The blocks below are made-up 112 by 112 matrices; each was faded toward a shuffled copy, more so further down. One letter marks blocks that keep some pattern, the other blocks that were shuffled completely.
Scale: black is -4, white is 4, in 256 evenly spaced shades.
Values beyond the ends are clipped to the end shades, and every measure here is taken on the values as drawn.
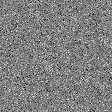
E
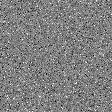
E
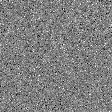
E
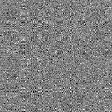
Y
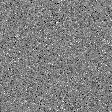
E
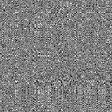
Y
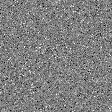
E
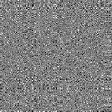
Y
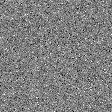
E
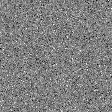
E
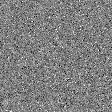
E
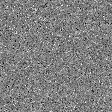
E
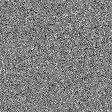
E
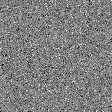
E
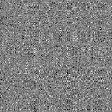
Y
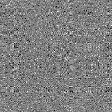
Y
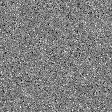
E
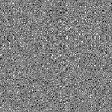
Y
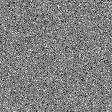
E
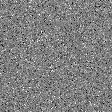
E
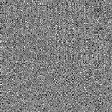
Y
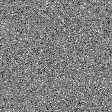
E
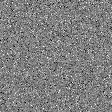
E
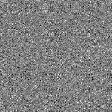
Y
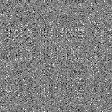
Y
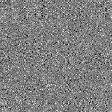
Y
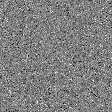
E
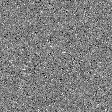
E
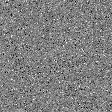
E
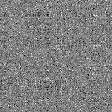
Y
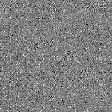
Y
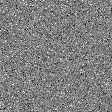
E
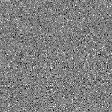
Y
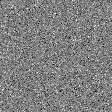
E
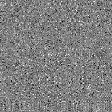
Y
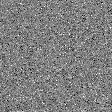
E
